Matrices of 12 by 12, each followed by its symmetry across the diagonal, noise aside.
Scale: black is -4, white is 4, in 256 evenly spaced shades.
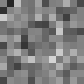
symmetric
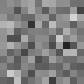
neither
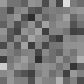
symmetric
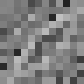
symmetric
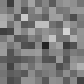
neither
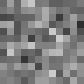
neither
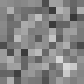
symmetric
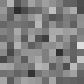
neither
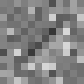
symmetric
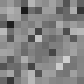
symmetric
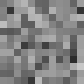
neither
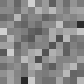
symmetric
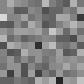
neither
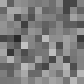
neither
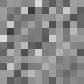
symmetric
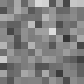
neither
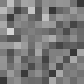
symmetric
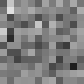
neither
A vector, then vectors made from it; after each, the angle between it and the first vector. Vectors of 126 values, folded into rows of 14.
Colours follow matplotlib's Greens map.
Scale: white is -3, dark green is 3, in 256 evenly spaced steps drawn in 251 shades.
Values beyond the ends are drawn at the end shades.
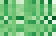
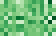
nearly parallel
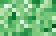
orthogonal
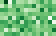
partly aligned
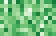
partly opposed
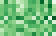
nearly parallel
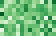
partly opposed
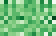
nearly parallel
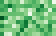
orthogonal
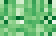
nearly parallel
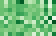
nearly opposite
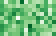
partly opposed
